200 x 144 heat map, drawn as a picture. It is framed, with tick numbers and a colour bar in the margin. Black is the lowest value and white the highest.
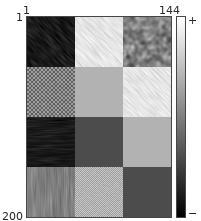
It is made of 4 by 3 panels. Panel 1,1: very low, slanting down to the right, faint in contrast. Panel 1,2: very high, slanting down to the right, faint in contrast. Panel 1,3: middling, blotchy. Panel 2,1: middling, checkered, strong in contrast. Panel 2,2: high, flat. Panel 2,3: very high, slanting down to the right, faint in contrast. Panel 3,1: very low, streaked across, faint in contrast. Panel 3,2: low, flat. Panel 3,3: high, flat. Panel 4,1: middling, streaked downward, faint in contrast. Panel 4,2: high, checkered. Panel 4,3: low, flat.
